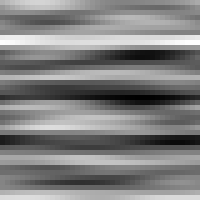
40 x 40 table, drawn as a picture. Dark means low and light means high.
The ninth with the lowest average is the middle right. Horizontal stripes repeat 5 times down the table. The values follow a bell shape. Overall the values sit about 50% of the way up the scale. The grain runs across in streaks.
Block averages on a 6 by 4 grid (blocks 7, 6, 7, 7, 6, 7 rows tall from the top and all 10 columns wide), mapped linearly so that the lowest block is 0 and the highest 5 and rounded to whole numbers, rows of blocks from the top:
3 3 4 3 / 5 4 2 3 / 0 0 0 1 / 4 5 2 1 / 1 2 1 0 / 3 1 2 3
